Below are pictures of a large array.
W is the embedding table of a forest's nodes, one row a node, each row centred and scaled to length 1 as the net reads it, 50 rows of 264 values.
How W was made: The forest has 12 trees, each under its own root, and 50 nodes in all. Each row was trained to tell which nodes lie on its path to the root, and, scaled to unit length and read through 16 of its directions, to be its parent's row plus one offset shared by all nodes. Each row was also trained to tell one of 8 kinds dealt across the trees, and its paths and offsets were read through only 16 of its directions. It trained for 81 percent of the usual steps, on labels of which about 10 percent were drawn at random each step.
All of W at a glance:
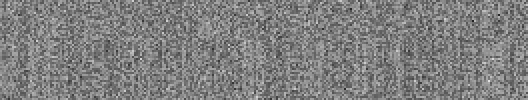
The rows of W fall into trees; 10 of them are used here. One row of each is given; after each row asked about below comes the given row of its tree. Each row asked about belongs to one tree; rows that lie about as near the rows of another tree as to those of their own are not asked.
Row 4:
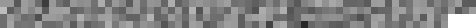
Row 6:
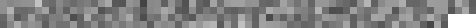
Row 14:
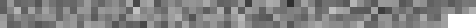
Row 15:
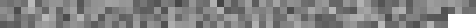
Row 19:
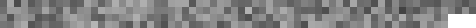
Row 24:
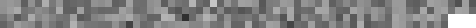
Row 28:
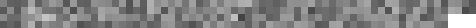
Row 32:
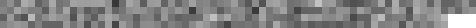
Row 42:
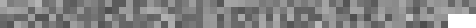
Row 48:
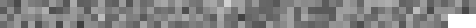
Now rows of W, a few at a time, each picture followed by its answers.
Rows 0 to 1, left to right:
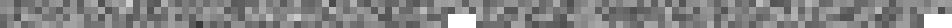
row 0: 19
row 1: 4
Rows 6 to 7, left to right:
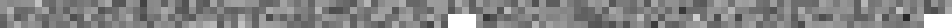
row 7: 14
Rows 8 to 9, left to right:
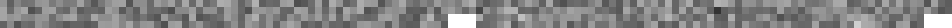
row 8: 4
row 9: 15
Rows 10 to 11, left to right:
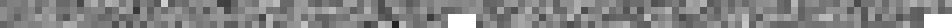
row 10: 14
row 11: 4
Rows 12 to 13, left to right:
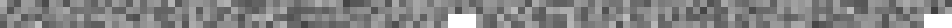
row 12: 4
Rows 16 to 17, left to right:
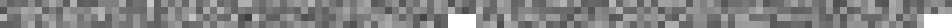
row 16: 15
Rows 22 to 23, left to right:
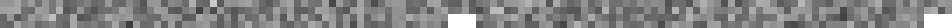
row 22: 24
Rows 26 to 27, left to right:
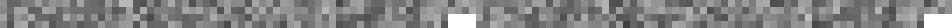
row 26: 42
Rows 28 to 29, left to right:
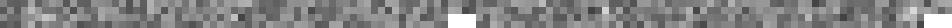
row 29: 42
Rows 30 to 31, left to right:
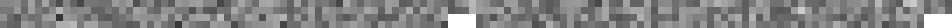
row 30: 14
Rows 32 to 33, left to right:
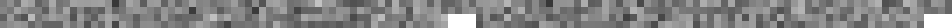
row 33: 32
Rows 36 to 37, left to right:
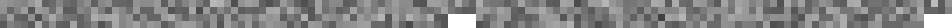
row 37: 19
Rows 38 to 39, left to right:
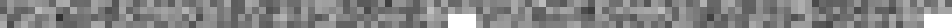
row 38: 42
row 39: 42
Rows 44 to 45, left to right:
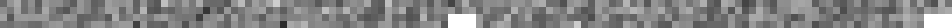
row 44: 14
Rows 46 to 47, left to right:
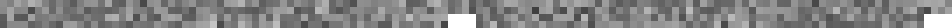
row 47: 6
